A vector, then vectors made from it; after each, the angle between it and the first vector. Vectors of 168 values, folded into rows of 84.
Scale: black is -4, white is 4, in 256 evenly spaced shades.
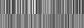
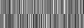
orthogonal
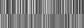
nearly parallel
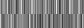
orthogonal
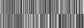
orthogonal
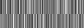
orthogonal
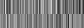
partly aligned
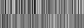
nearly opposite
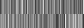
orthogonal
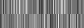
orthogonal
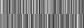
partly aligned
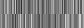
partly opposed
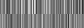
nearly parallel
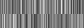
partly aligned
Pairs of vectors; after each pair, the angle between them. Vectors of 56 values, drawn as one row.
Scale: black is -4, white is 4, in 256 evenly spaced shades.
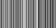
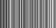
partly opposed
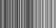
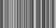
orthogonal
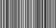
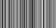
nearly opposite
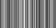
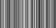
nearly parallel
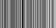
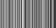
nearly opposite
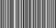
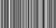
orthogonal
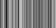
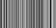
partly aligned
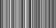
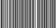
orthogonal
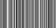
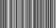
partly aligned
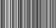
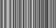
orthogonal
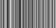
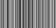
nearly parallel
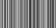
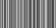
nearly parallel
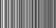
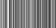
orthogonal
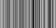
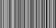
orthogonal
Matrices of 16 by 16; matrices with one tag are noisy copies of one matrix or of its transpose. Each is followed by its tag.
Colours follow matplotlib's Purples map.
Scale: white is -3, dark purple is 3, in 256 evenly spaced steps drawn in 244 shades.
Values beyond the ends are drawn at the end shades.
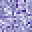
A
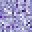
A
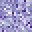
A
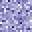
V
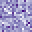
A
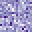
A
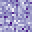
A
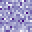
V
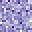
V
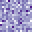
V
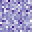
V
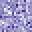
A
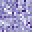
A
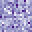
A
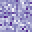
A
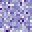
V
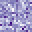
A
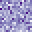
V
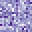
A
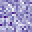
A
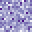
V
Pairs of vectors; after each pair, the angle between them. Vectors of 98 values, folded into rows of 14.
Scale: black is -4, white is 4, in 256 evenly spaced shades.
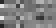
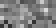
partly aligned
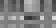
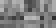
nearly opposite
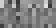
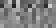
nearly opposite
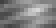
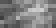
nearly parallel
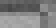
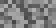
orthogonal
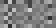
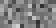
orthogonal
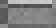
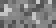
orthogonal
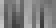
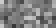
partly aligned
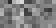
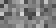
partly aligned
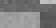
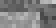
nearly parallel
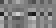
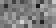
orthogonal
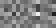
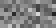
nearly parallel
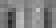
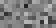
orthogonal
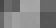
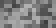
partly aligned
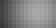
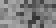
partly opposed
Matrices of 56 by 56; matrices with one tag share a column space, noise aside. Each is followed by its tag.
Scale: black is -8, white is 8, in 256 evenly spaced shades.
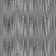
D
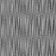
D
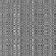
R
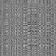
R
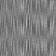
D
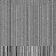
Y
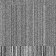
Y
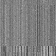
Y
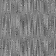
D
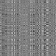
R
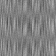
D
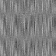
D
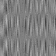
D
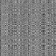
R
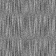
D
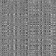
R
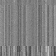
Y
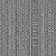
R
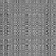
R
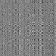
R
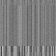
Y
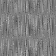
D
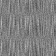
D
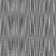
D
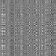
R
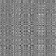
R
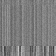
Y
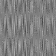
D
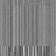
Y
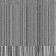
Y
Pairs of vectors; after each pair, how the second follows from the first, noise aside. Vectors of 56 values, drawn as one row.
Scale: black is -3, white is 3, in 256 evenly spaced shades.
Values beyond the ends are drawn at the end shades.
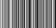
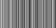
shrunk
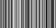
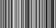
copied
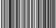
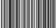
copied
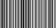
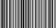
copied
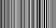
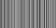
shrunk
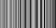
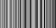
copied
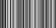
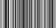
sign-scrambled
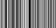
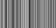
shrunk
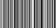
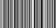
copied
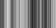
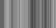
shrunk
